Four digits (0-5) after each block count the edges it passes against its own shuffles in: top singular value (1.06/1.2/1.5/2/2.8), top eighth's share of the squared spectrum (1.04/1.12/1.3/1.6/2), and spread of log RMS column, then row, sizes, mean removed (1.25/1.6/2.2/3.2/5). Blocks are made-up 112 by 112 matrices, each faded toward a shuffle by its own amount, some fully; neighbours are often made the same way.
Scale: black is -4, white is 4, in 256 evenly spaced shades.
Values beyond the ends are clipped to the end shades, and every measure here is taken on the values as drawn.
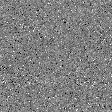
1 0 0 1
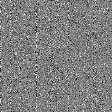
2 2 3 0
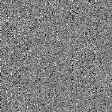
1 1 3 0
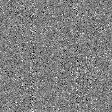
1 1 2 0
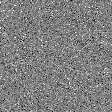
0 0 0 0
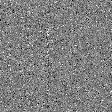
0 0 2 0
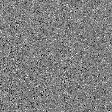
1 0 2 0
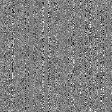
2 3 4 0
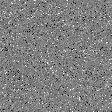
0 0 0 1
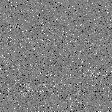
1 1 0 1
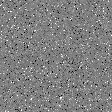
0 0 0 0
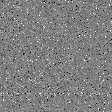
2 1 0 1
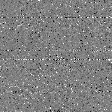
2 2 0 2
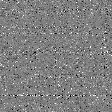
2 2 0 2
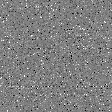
2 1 0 1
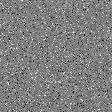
0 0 0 0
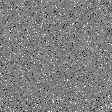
0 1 0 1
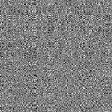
5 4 3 3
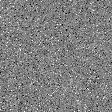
1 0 0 0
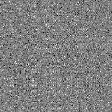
4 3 2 2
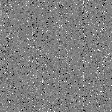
2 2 2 0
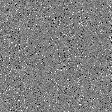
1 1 2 0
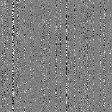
3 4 4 0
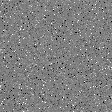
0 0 0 0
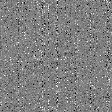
2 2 3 0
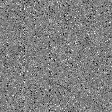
1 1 2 0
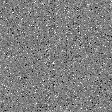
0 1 1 0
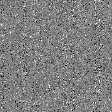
1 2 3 0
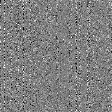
2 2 3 0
